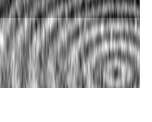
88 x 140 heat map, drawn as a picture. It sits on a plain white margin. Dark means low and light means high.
Rings: centred on the bottom right. Seam: horizontal, 20% of the way down, the bottom part higher. Mirror symmetry: none. Histogram: bell-shaped.
